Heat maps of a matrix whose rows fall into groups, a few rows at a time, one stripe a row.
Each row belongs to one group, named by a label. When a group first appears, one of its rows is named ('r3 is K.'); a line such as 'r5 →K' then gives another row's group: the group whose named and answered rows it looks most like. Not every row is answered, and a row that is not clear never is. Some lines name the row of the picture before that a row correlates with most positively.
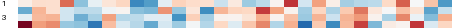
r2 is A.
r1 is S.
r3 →A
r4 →A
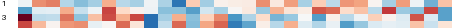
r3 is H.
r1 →A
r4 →H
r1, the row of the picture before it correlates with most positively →3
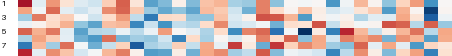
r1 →H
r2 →H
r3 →A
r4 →S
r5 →A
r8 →H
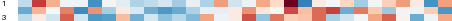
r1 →A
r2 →S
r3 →S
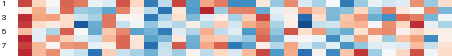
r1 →H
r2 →S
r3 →A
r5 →S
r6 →H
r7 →H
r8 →A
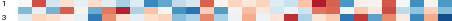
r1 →S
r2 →S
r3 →S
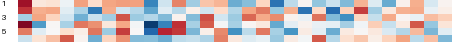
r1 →H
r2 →A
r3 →S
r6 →S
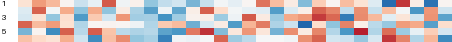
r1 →A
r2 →S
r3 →S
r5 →S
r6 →S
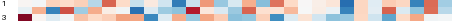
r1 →S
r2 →S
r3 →H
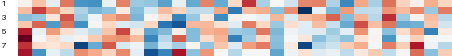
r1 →S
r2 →A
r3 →S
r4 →S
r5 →H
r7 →A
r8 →H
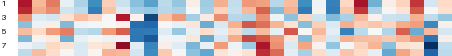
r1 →A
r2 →A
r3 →H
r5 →S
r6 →A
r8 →A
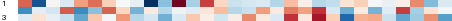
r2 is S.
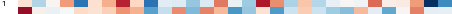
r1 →H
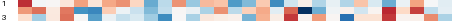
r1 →H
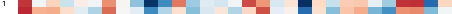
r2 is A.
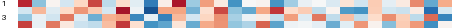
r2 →H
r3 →S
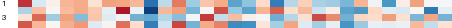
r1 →H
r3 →S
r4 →H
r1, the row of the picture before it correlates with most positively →4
